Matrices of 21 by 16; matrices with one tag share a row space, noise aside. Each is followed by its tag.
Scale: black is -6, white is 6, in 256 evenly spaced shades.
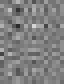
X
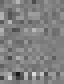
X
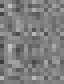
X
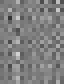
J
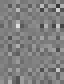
J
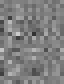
X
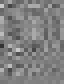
X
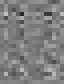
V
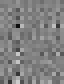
J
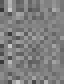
X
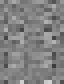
V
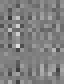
J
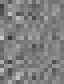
X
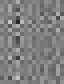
J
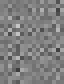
J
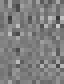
J
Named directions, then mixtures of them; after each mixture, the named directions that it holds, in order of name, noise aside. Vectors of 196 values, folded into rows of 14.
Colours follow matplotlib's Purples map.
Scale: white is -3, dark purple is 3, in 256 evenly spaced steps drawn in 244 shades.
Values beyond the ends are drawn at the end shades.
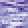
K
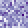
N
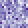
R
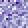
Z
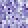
R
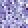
R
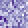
N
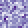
N, Z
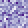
N, Z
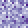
R, Z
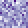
N, Z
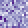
N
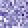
N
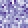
N, R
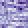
K, R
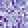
N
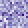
N, Z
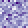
Z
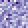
Z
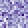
N, Z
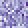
N, R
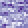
K, N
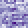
K, Z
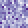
R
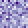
R, Z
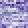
K, Z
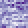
K, Z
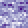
K, N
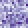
K, R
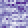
K, Z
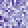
N, Z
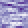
K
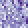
R
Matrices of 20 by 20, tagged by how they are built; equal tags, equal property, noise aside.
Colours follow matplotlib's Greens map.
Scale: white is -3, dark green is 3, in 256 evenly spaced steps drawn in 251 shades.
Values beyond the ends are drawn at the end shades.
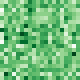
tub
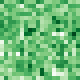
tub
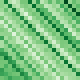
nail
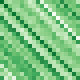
nail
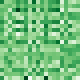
tub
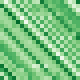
nail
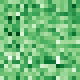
tub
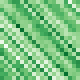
nail
